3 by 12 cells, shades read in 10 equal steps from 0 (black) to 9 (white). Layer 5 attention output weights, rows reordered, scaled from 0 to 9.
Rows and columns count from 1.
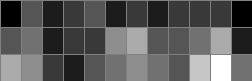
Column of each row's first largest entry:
2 7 11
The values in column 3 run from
1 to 2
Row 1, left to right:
0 3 1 2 3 1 2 1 2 2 2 0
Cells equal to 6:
3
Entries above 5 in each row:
0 2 3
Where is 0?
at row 1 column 1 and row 1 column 12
